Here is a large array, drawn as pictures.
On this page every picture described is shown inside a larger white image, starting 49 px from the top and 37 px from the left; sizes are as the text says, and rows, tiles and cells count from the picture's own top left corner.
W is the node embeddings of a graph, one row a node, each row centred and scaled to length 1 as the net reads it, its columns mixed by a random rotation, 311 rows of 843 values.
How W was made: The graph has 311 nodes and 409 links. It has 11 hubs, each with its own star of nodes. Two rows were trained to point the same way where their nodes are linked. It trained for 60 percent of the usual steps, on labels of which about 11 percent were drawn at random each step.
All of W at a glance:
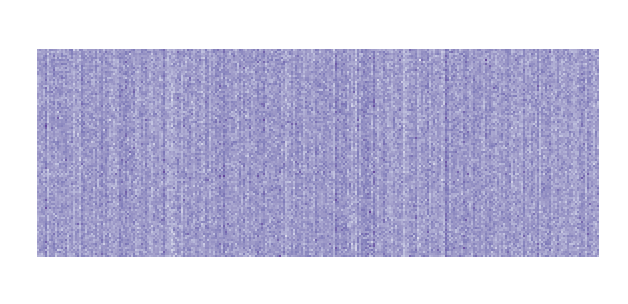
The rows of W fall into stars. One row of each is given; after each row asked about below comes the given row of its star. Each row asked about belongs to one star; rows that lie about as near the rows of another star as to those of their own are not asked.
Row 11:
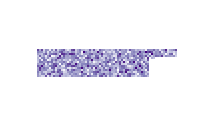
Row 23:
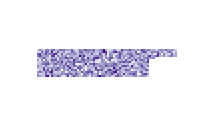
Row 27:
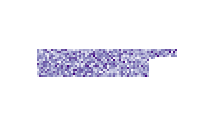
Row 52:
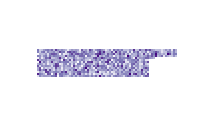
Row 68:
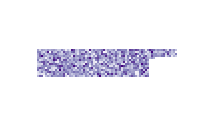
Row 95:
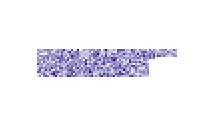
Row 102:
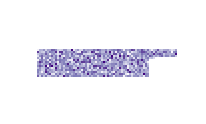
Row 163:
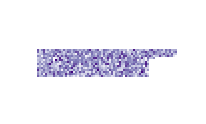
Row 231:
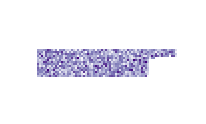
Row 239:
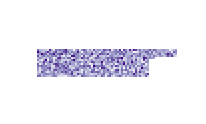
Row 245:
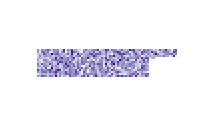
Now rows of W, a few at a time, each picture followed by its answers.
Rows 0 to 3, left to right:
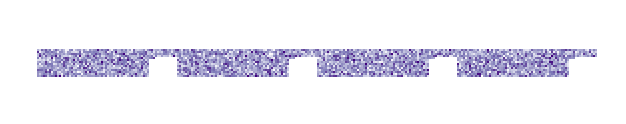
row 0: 245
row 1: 52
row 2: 68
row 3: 68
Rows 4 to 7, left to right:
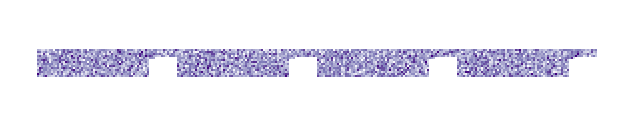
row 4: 95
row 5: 68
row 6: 231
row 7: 52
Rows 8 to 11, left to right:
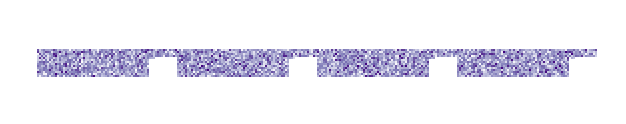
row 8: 52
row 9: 102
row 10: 163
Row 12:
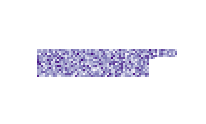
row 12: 239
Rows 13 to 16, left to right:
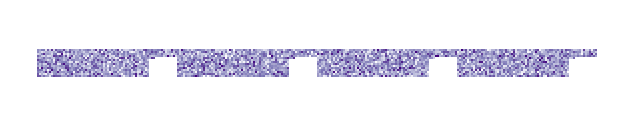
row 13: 163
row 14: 68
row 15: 23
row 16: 23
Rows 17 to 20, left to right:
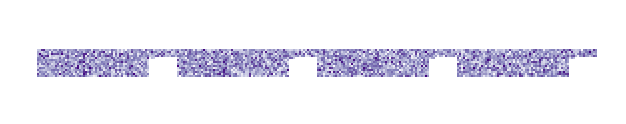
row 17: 23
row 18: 27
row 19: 163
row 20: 68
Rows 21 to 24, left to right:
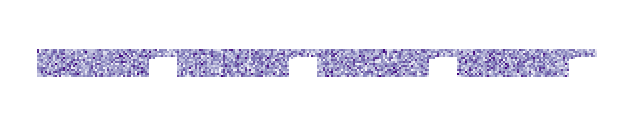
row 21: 11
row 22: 239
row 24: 52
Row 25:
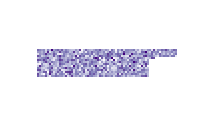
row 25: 163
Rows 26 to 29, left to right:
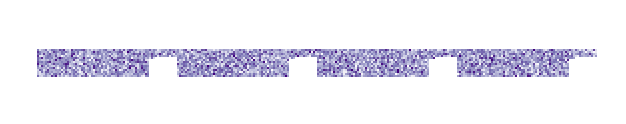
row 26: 239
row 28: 231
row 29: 11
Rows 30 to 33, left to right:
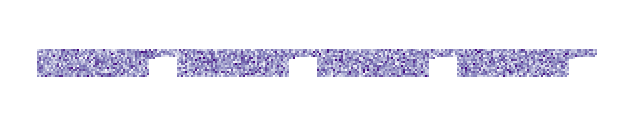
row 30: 95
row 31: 102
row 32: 163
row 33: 23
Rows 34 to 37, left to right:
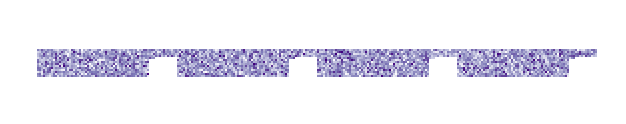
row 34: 245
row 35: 27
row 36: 11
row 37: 27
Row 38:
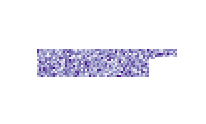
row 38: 52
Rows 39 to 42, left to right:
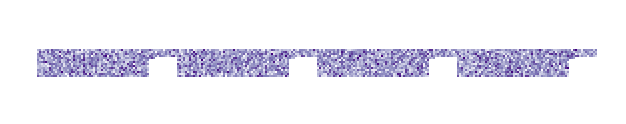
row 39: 68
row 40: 11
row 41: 11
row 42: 95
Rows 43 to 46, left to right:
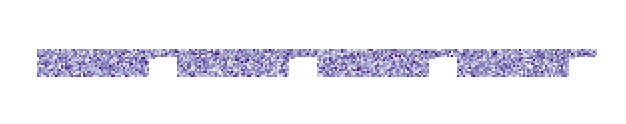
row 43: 231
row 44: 239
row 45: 27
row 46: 239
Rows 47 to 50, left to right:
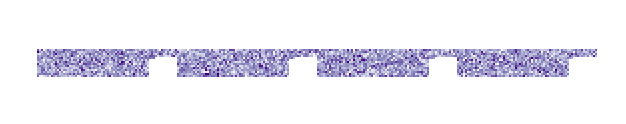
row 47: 239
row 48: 27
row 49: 68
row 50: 102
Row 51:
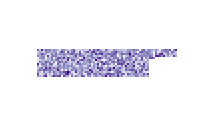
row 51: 245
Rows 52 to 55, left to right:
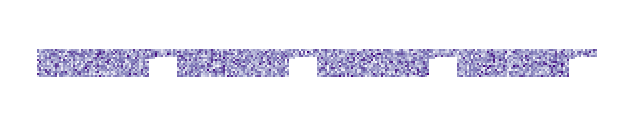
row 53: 11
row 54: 245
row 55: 68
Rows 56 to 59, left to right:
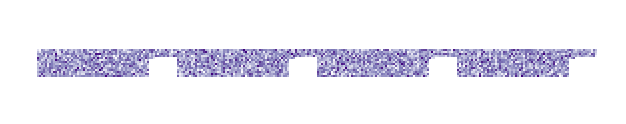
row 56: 245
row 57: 239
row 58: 245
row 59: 245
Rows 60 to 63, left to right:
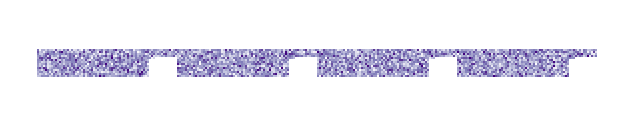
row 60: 102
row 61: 95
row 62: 102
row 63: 52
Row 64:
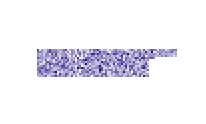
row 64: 245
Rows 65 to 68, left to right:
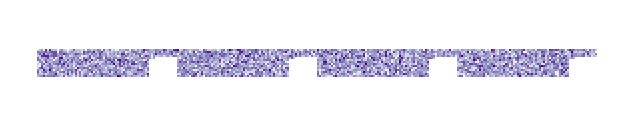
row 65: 245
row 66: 52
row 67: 23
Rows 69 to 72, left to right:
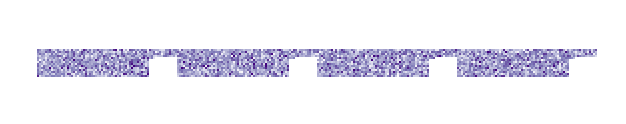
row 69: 68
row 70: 27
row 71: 27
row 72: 68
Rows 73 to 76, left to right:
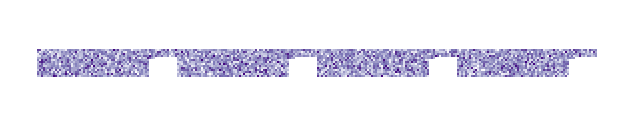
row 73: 52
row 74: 23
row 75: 231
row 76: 163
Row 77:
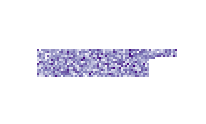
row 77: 68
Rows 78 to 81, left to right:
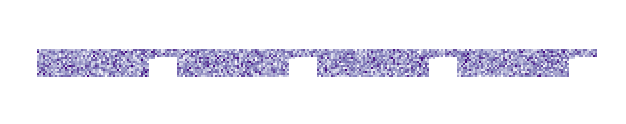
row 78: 27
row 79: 231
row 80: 102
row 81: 102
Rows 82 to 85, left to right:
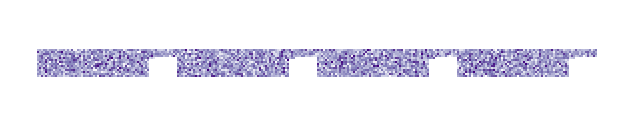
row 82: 102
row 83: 11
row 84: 68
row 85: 102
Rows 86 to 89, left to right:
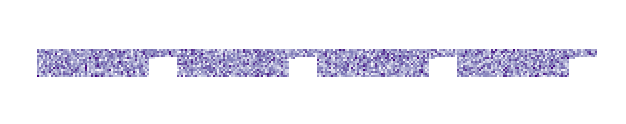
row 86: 231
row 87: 23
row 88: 239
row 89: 23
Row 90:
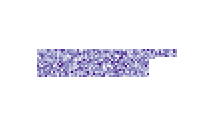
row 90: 245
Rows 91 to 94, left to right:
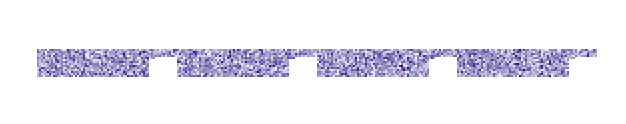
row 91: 68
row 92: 245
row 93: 27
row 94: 11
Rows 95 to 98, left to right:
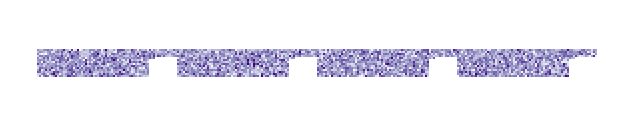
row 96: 27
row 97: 163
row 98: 52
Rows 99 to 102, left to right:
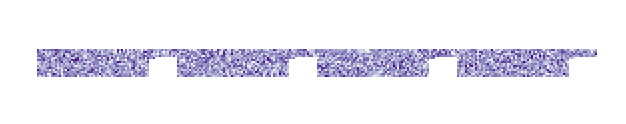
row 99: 163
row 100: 239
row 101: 27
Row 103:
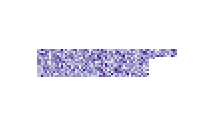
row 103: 23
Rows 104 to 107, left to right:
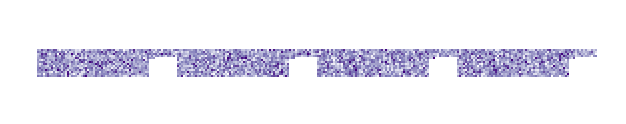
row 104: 245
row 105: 68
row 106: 163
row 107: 11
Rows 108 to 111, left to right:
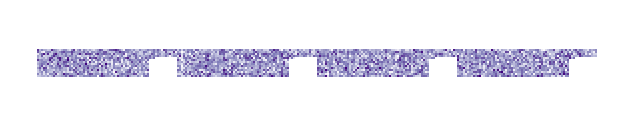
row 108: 52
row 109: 68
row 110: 245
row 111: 11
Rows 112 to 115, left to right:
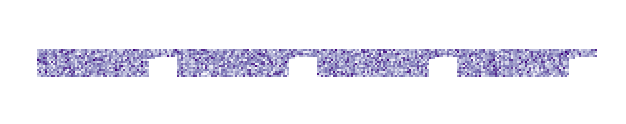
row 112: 23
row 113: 239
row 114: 52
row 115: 11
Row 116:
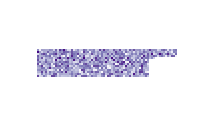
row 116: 239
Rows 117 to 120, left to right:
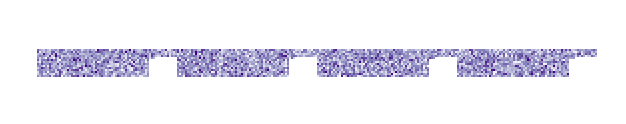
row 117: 11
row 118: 11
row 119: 52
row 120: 68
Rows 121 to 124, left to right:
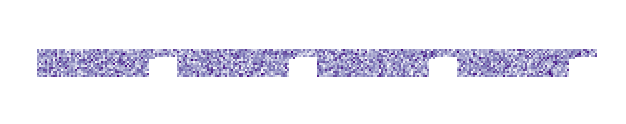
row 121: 245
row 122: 95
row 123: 95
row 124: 52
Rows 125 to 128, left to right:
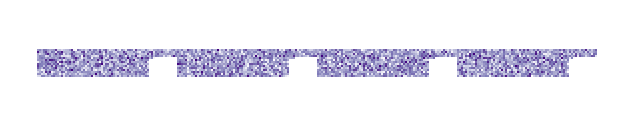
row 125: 102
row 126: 95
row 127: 23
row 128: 239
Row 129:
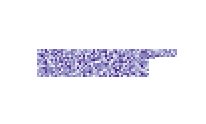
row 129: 23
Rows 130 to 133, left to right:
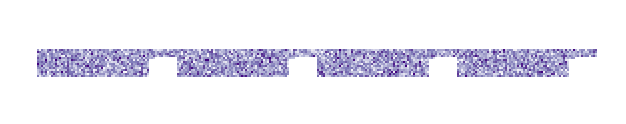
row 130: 239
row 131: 95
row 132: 239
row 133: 231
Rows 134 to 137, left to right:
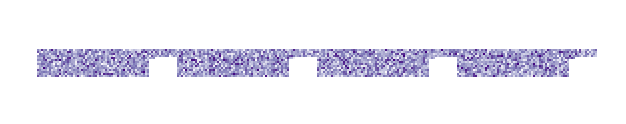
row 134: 163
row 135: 102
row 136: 163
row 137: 27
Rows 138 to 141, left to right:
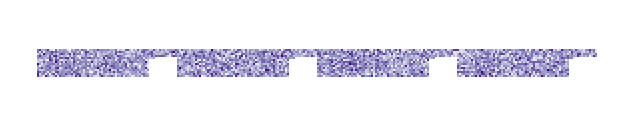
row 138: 231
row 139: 11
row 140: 11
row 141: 68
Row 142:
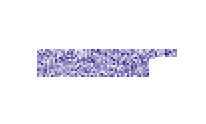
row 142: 245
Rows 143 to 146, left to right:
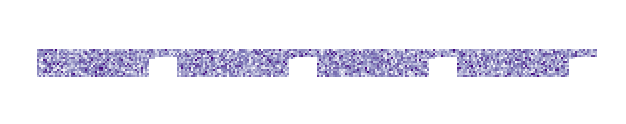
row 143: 245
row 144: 239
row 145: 231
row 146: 245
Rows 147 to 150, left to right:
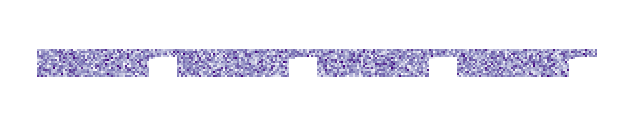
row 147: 102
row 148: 231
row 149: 102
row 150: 27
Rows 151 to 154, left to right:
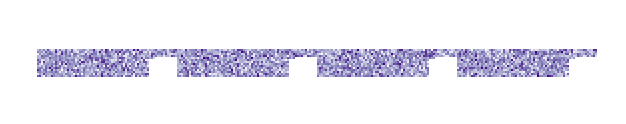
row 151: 231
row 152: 23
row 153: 95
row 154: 245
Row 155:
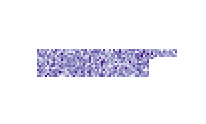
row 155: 11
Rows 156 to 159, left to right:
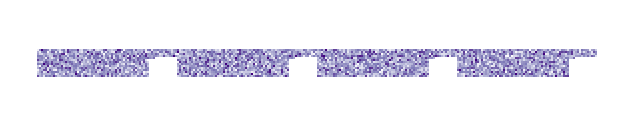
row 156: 95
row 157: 52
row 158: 23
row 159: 163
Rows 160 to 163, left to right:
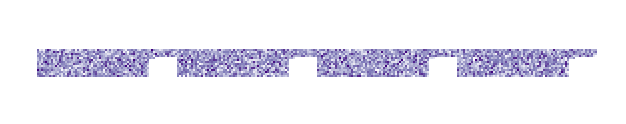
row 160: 245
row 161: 102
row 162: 231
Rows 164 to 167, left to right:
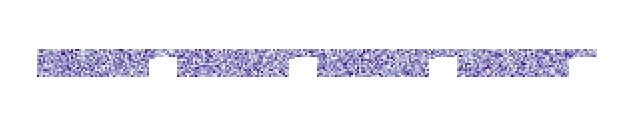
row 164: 95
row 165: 231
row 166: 163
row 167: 95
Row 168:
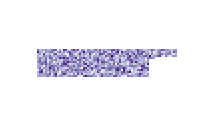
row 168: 52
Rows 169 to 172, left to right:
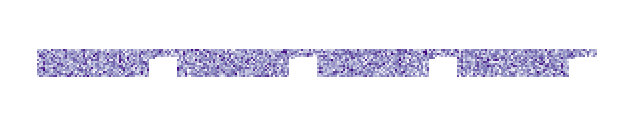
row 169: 27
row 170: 163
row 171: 95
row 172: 239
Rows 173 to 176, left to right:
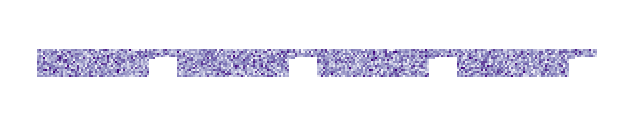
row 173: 95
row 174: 27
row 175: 23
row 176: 27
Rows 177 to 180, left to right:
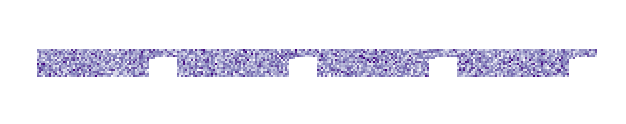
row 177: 11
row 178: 95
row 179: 163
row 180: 245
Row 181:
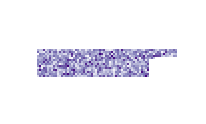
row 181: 52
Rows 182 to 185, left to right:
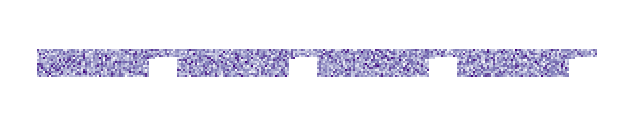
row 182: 68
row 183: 163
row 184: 102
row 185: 68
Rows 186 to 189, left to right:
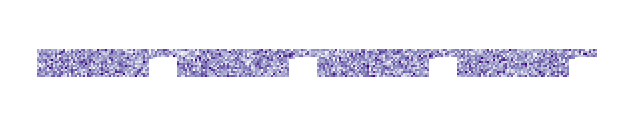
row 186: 245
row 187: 95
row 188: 52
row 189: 68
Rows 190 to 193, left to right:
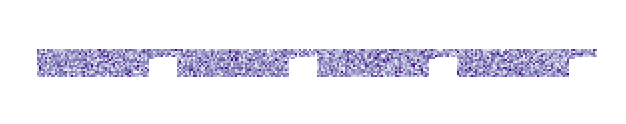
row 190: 52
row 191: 245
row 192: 52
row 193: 245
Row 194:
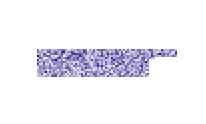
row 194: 239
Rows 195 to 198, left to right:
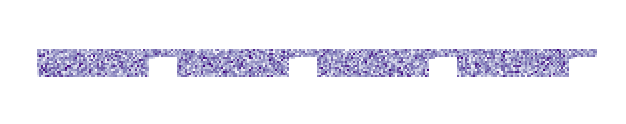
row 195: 27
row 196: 102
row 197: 231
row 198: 239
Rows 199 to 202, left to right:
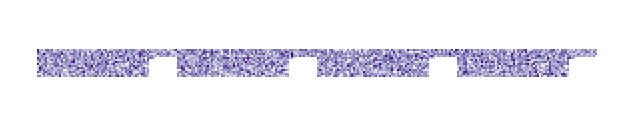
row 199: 11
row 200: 239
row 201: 102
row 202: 23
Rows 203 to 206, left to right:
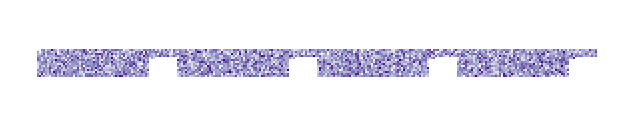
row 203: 163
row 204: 23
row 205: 95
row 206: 23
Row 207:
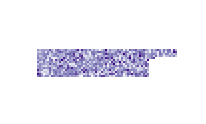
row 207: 163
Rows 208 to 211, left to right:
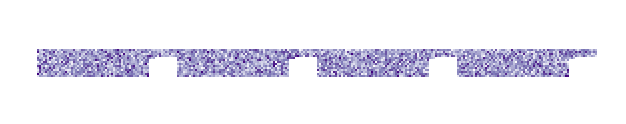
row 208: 52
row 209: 52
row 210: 245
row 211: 27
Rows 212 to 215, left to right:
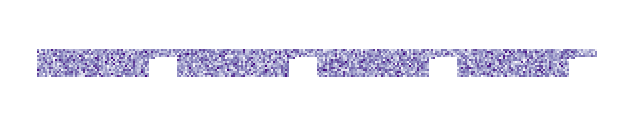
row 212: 163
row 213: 163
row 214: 245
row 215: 23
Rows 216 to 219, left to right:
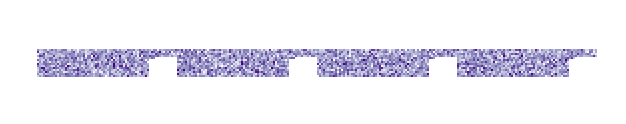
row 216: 27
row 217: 245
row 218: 245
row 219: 68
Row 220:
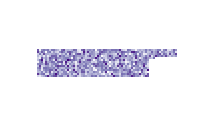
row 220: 52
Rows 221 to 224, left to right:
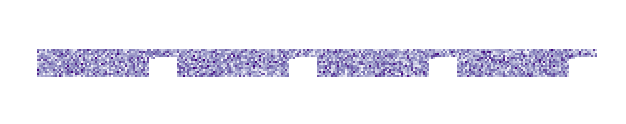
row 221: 163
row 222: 27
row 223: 231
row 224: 68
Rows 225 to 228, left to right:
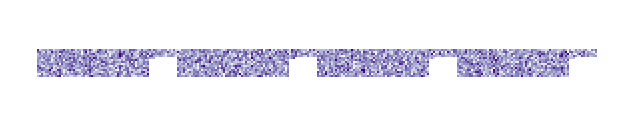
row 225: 11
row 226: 163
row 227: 239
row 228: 11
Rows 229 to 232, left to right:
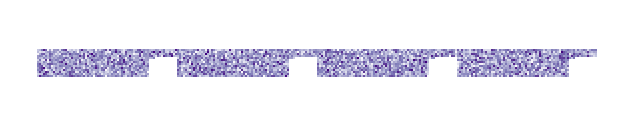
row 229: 27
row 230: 68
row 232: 23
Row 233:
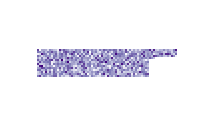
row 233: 239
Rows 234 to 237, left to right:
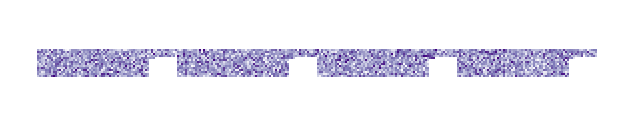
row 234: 245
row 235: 239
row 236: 95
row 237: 11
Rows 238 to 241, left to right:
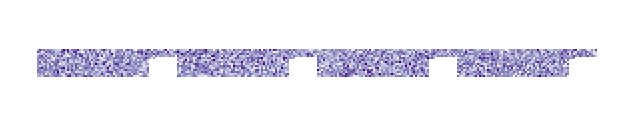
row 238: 95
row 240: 163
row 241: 11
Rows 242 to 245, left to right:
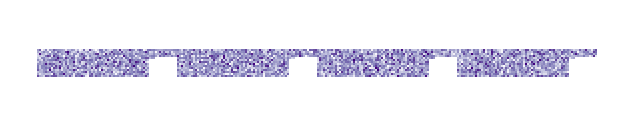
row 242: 68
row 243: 239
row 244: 163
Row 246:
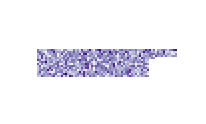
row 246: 52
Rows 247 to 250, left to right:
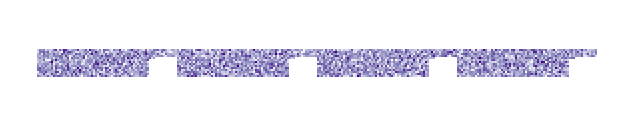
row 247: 95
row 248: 68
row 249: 231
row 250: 239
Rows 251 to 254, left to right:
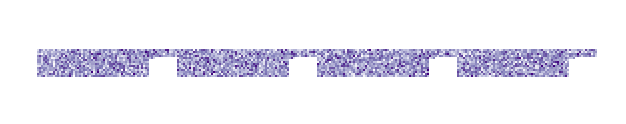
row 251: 95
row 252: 231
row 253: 68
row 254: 68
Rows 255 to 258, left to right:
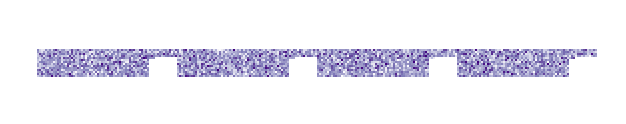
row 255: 68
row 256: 27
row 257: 11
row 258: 245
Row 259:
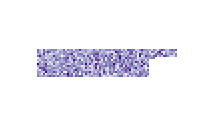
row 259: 27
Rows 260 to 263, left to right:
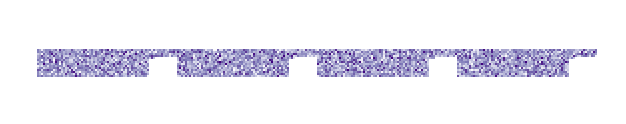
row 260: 231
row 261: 102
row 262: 102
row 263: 239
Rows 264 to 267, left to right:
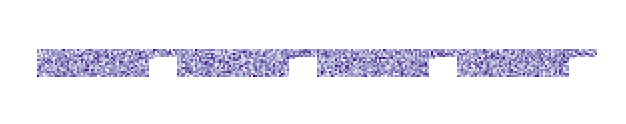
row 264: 163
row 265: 23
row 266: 239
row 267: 239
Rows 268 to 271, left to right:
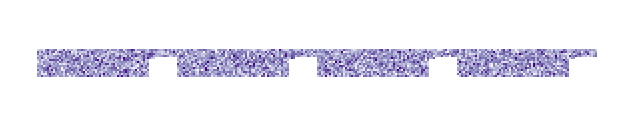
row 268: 102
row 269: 27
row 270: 102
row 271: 52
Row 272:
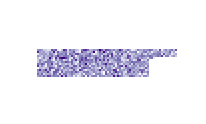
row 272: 52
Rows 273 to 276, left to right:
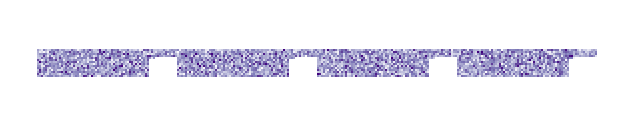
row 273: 52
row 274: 245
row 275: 163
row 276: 102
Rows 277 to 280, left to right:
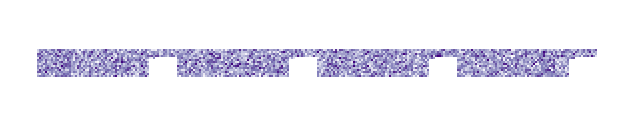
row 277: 23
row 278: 102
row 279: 231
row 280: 163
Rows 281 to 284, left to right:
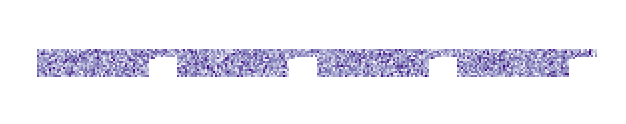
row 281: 163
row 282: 231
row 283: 52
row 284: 68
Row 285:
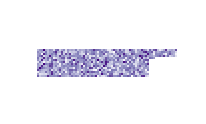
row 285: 11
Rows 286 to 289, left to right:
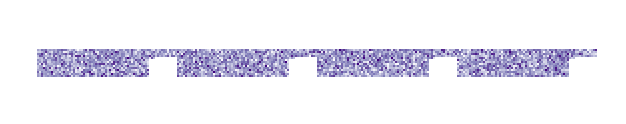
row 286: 23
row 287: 231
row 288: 239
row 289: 11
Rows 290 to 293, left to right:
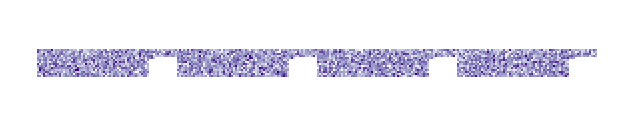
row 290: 27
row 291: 102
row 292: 245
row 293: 68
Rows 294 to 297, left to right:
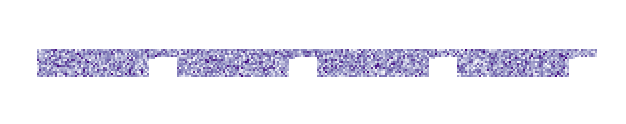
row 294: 52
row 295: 163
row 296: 102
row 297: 11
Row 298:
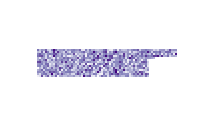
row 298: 23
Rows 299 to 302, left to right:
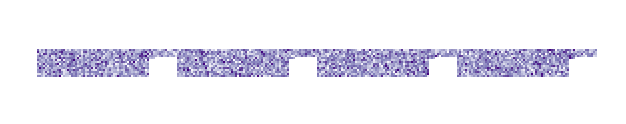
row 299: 11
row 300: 245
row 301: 68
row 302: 95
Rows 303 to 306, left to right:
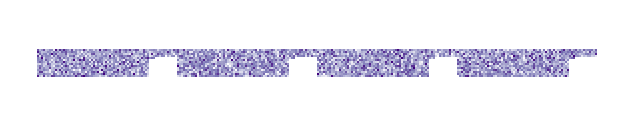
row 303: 239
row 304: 27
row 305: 163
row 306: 27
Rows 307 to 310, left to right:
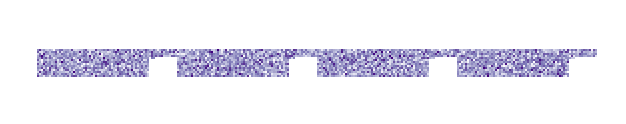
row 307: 231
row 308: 95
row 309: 102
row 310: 245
